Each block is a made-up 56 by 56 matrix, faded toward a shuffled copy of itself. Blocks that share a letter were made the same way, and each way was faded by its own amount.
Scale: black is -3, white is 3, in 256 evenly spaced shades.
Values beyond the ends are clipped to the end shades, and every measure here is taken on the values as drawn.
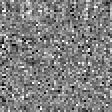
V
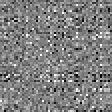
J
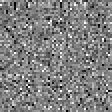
V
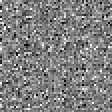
V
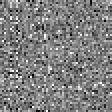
V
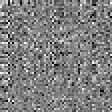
J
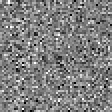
V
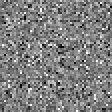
V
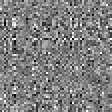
J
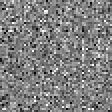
V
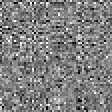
J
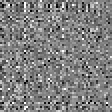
J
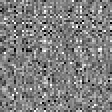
J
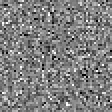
V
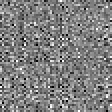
J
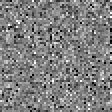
V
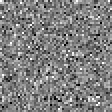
V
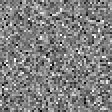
V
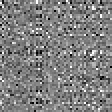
J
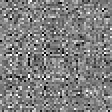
J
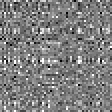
J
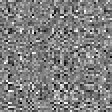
J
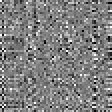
J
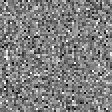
V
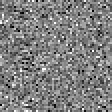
V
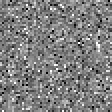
V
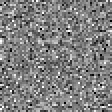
V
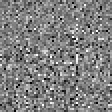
V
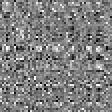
J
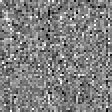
V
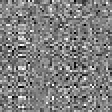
J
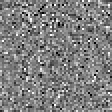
V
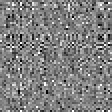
J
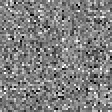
V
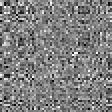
J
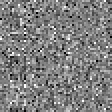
V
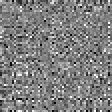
J
